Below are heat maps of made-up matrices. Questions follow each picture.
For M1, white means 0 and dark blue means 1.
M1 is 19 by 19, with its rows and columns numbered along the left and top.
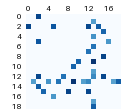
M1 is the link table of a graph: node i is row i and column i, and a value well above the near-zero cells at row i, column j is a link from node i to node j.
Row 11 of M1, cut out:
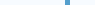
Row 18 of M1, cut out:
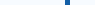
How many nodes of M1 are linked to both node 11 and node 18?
1
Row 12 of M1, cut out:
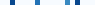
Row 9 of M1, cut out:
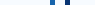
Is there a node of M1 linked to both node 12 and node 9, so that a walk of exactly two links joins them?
yes
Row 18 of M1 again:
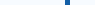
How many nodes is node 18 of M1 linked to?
1
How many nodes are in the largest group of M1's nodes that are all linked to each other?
2
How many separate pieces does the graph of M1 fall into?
1
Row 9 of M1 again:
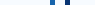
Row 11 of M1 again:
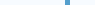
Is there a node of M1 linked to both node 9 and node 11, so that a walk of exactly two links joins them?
yes
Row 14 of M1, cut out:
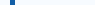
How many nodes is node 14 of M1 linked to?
1
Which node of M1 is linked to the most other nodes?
node 13
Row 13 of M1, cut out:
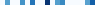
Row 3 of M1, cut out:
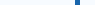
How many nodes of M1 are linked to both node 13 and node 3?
0
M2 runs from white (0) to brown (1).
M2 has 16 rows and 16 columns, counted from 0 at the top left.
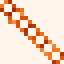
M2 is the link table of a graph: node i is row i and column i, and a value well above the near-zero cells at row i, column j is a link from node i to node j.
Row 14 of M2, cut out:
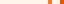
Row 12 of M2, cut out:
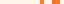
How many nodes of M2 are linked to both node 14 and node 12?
0
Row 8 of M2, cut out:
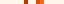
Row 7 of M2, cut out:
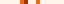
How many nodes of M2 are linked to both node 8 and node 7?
2
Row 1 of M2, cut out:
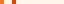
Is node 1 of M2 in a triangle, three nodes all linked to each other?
no
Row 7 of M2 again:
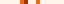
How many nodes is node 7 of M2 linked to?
3
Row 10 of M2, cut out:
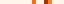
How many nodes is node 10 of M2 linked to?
3
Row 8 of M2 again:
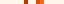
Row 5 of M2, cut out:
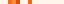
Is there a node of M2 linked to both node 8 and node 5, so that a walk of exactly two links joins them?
no
